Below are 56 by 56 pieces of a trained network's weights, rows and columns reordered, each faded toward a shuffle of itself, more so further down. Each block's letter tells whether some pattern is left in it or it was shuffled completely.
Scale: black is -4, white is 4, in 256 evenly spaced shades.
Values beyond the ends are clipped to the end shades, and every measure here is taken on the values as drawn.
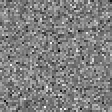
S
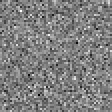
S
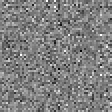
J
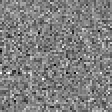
J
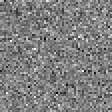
J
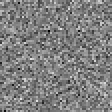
S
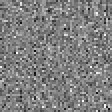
J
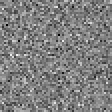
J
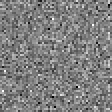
J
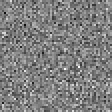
J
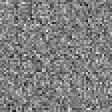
J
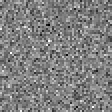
S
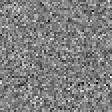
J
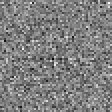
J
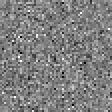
J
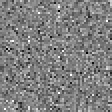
J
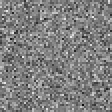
S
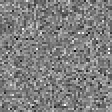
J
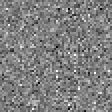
J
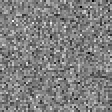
S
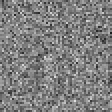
J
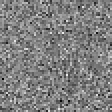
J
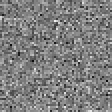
J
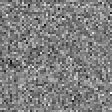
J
